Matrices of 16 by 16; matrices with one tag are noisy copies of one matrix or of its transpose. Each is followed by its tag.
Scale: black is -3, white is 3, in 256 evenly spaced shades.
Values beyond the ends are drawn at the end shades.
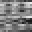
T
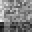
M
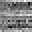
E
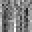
E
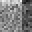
M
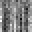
E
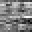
T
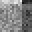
M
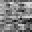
T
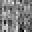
T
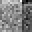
M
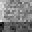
M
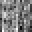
T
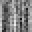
E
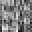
T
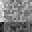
M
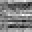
E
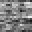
T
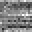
E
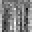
E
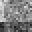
M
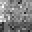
M
